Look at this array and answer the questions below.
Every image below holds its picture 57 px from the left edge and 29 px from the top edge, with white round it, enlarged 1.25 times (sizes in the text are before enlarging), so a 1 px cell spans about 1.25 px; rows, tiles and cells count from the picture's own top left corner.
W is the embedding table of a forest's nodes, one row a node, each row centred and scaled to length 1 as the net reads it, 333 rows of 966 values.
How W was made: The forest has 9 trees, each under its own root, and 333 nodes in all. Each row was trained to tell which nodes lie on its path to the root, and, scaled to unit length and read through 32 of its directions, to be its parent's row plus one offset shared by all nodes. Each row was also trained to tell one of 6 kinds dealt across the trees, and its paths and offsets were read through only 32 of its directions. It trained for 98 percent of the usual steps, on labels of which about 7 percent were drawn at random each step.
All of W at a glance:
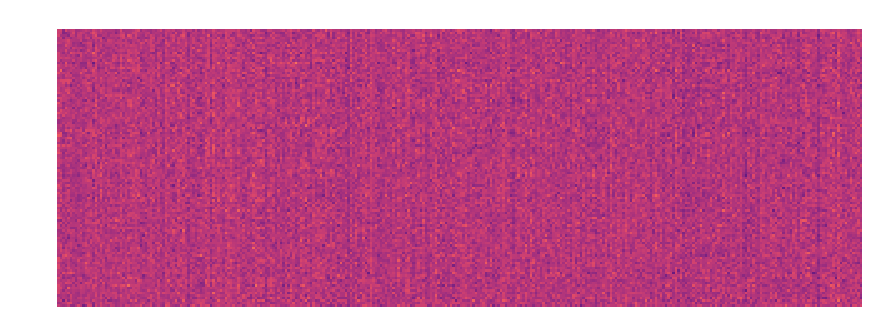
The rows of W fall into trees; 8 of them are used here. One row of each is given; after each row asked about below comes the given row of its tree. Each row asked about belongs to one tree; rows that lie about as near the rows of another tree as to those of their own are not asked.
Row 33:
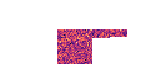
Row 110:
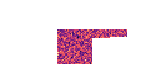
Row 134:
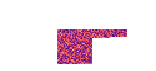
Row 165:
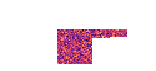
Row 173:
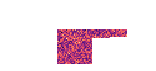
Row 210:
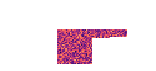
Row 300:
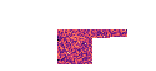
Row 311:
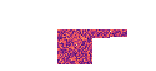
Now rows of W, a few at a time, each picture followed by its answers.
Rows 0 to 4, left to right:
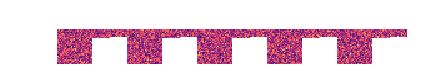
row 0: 173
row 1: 311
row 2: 165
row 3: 134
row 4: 134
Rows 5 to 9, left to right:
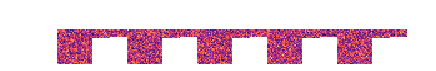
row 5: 165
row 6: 134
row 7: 110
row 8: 311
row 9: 173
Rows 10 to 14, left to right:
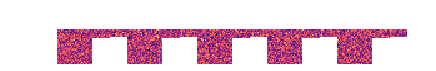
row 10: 173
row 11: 110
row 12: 165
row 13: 110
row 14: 311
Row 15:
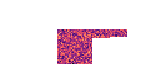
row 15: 134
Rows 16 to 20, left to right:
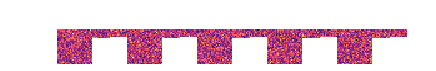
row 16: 300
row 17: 210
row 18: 110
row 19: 173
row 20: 165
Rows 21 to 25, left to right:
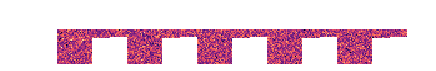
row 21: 173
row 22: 110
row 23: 311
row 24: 210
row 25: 110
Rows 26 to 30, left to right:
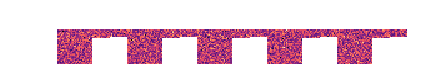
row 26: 134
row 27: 311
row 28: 311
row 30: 173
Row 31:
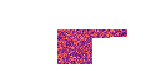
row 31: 311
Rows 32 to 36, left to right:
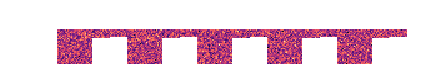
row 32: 134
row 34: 165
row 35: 311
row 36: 110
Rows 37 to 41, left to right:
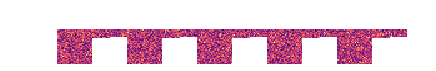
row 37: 134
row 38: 311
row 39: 210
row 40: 210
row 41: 110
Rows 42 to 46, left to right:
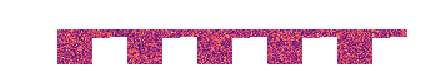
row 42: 311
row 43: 165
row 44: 110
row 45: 134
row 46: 134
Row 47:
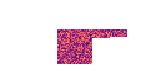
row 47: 134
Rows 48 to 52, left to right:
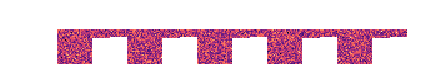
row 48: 300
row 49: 165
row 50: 165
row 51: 33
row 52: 300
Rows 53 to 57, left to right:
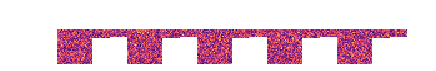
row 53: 33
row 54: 300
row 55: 173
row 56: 134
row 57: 173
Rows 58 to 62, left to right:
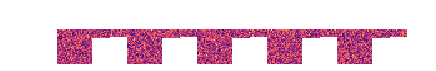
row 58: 110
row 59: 311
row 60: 165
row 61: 300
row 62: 165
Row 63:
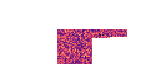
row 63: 210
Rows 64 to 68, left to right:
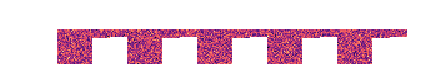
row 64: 300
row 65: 173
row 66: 110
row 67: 110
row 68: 210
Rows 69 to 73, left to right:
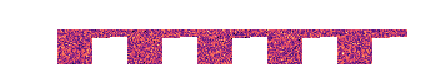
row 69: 210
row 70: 173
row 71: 300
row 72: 311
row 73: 210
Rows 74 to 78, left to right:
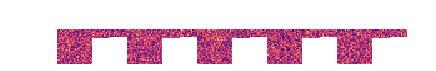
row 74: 210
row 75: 311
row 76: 300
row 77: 165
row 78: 134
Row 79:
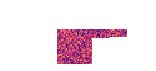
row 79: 210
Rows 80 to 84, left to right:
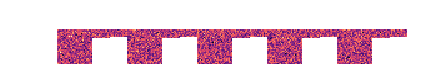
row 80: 134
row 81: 165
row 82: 311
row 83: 311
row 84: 110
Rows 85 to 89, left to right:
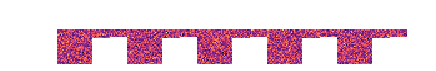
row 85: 110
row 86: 110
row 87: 110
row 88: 311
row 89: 311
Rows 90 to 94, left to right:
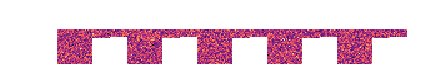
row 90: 110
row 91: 134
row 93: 173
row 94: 210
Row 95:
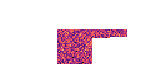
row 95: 210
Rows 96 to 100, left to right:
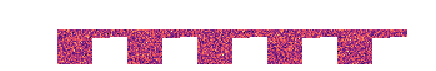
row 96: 110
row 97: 300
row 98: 173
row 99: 311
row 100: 33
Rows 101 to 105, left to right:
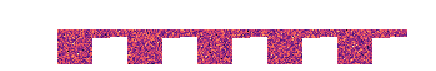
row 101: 300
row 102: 33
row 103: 110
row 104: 134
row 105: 311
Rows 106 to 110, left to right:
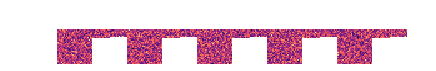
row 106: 165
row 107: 134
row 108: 210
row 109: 165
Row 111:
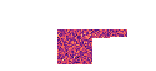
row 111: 110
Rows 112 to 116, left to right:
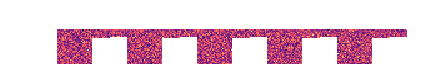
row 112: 165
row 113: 210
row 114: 300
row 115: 134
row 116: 210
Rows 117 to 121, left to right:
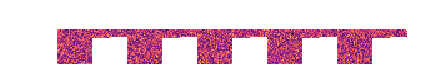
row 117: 134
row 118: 173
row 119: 173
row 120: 311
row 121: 311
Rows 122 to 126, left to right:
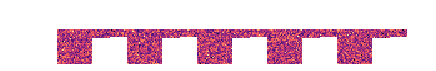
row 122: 210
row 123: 165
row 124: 165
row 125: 33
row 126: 300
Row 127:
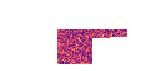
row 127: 110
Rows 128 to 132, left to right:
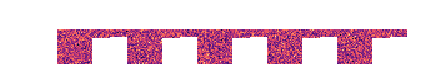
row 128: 33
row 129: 311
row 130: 165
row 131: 300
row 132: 311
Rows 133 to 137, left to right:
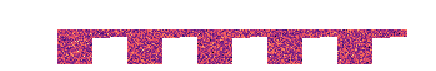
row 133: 300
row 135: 134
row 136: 110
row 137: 173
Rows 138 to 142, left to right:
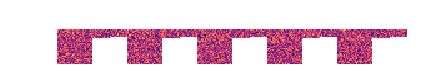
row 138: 300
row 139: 300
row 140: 33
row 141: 311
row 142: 165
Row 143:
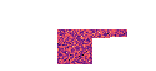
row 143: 311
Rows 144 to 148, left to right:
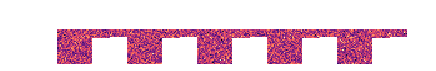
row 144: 110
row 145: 134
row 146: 311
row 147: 134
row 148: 311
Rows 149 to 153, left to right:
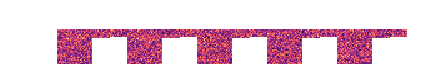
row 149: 311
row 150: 173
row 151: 311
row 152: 134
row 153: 210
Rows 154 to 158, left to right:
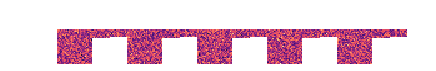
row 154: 300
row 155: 210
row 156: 300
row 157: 134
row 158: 173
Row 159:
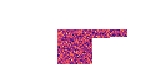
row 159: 134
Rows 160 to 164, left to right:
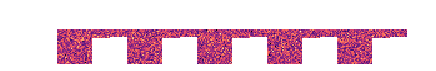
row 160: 134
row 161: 165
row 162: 173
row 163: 300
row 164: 33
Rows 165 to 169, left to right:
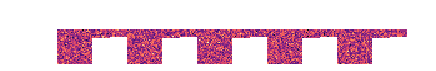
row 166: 173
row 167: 110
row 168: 33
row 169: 165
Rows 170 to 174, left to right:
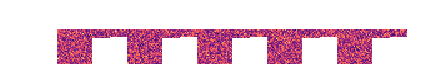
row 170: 300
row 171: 165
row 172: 165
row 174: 173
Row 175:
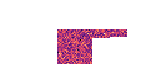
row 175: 165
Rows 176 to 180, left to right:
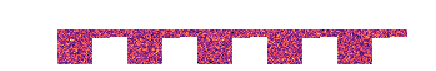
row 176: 165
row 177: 210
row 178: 134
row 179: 311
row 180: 110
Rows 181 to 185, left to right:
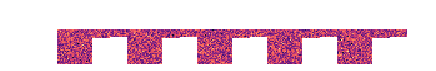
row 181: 300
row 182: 210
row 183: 110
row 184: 210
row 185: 165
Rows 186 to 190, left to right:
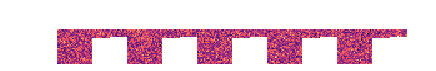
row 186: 311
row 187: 300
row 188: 165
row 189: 134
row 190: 173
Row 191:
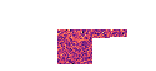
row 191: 134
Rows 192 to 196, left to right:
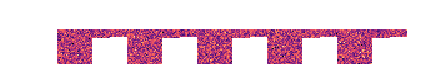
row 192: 165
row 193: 173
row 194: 311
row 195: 311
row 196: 210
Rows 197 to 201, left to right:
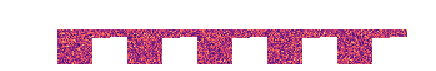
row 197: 33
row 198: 311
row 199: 165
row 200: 165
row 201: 110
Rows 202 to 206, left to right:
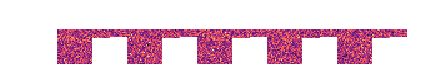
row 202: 173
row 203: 173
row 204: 134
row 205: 110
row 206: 173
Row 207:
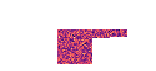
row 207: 134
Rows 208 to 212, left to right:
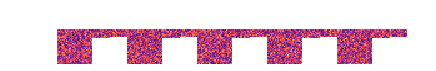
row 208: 210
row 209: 110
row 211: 173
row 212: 311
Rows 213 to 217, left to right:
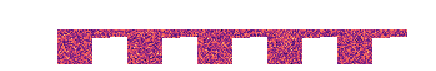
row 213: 165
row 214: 134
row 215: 165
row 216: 311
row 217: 311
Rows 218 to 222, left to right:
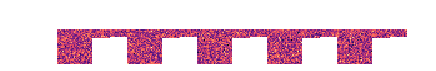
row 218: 33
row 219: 110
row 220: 165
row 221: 210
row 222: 311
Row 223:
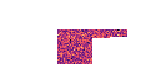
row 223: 134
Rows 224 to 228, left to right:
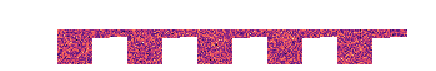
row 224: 210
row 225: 165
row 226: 300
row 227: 311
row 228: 110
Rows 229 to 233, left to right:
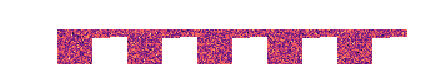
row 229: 110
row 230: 210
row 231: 110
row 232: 165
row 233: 210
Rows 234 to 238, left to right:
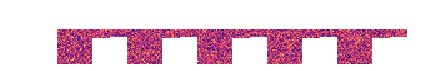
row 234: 311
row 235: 33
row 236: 165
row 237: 134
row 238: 173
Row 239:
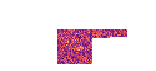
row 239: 110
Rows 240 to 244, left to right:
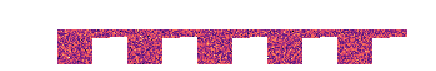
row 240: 210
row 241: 173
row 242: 110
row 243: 33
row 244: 173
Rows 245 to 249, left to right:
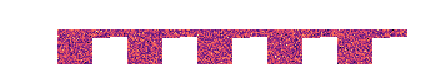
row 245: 311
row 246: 165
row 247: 110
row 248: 110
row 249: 173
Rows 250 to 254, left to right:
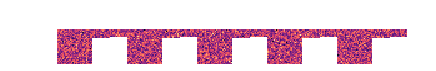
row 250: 210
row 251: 134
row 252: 165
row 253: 110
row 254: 134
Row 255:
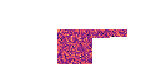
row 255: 300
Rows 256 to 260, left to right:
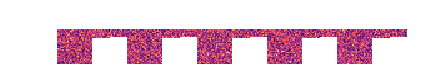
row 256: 311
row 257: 165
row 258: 173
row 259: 165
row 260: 165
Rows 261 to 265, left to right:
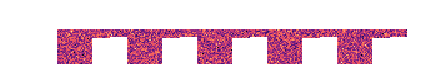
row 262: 173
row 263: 165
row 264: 134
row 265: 165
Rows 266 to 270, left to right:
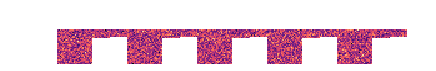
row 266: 210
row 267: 110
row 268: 173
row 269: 110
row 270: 210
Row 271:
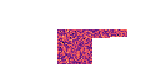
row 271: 173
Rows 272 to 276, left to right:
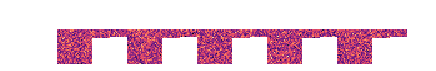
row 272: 210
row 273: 300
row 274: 311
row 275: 33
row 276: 300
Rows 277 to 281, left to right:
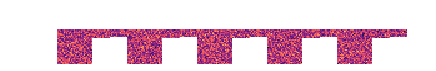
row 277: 110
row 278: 110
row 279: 300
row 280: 173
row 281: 210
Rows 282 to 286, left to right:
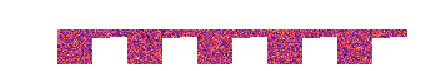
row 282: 311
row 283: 165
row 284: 110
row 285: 300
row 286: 110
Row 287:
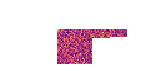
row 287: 311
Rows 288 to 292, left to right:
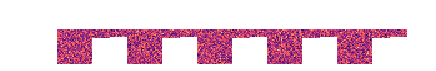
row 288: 210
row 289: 300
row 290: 134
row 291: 300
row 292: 134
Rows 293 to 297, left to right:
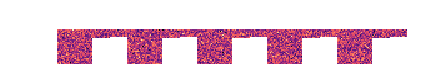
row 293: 300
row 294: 165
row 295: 110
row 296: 110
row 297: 33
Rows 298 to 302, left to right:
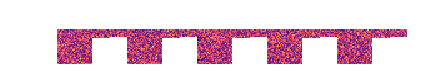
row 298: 134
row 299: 110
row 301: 33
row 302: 134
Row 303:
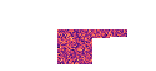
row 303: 311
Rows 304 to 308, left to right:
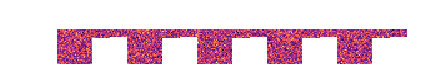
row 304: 210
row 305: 300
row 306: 311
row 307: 134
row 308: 134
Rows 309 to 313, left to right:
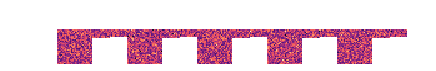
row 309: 300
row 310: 165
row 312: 33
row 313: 165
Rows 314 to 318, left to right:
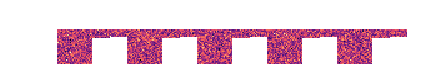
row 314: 300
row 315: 134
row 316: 210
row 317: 311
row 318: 165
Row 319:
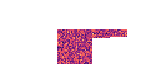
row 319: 173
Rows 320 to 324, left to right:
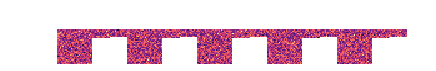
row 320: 134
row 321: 311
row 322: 311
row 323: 165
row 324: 173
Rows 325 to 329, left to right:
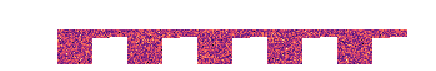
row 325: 173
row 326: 134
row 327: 210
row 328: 165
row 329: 173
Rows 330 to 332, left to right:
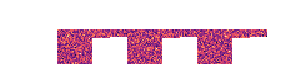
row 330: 311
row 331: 110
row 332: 110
